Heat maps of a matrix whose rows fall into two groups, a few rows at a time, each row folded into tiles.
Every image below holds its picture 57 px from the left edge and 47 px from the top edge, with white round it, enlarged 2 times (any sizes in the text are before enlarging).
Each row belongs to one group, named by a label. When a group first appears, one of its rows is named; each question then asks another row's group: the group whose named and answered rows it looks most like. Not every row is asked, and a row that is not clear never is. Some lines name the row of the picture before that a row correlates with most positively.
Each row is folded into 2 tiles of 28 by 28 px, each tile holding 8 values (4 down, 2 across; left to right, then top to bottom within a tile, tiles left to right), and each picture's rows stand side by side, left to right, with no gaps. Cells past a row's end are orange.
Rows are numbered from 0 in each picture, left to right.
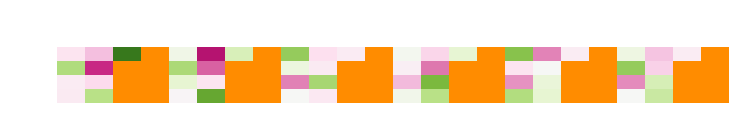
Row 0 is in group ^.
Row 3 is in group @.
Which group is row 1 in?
^
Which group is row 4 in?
@
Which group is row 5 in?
@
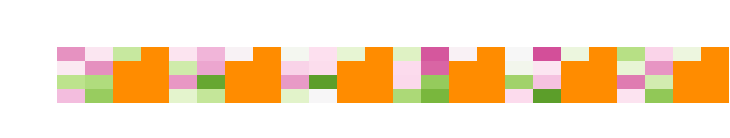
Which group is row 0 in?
^
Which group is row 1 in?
@
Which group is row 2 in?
@
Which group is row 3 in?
@
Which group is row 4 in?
^
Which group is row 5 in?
@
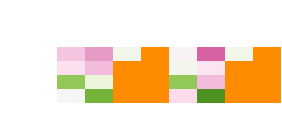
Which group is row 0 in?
^
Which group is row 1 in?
^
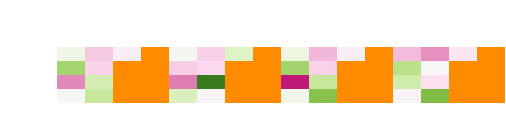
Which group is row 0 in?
@
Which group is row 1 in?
@
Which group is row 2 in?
@
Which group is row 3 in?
^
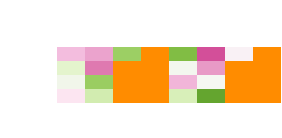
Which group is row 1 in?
@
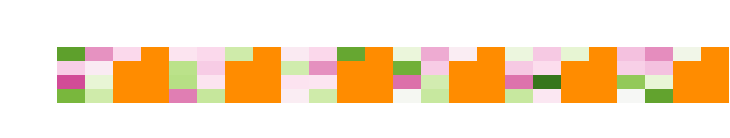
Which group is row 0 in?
@
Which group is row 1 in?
^
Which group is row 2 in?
^
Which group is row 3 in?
@
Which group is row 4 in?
@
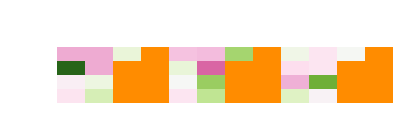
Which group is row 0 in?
^
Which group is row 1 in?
^
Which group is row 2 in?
@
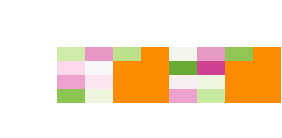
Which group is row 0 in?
@
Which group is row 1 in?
^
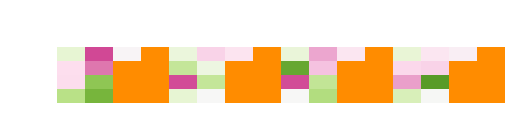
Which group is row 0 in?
@
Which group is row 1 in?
@
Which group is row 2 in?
@
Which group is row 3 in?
@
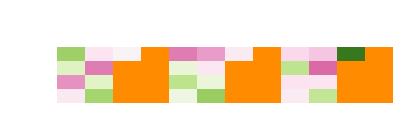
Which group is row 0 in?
@
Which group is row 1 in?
^
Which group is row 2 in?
^
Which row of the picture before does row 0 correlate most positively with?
2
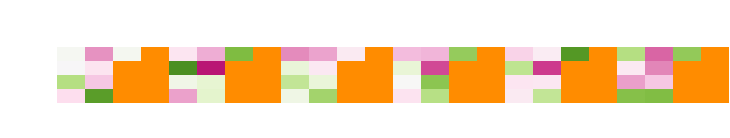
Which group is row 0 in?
^
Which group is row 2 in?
^
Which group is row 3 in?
^
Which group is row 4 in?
^
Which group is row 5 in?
@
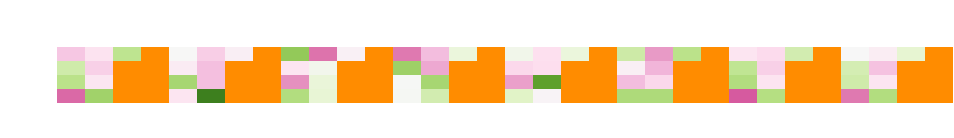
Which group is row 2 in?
@
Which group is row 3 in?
^
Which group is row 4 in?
@
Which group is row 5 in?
@
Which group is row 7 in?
^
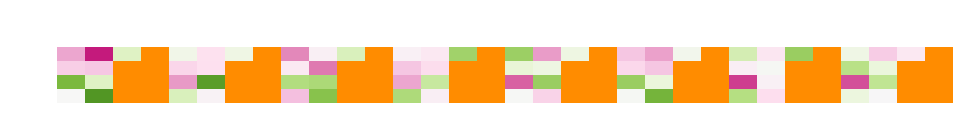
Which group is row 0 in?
^
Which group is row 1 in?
@
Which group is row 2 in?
^
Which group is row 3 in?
@
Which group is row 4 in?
@
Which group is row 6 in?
@
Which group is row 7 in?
@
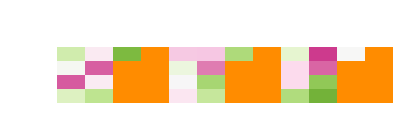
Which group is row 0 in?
@
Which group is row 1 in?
^
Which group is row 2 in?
@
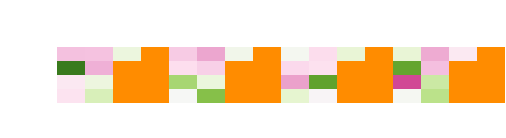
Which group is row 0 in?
^
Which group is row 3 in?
@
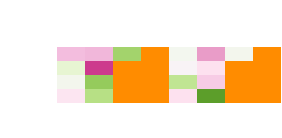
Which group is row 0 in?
^
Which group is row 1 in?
^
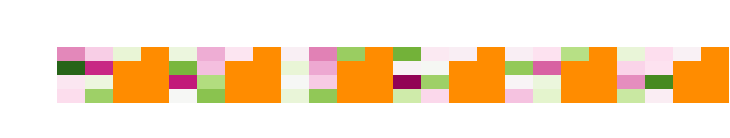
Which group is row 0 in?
^
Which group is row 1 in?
@
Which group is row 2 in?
^
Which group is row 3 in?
@
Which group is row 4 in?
^
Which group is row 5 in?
@
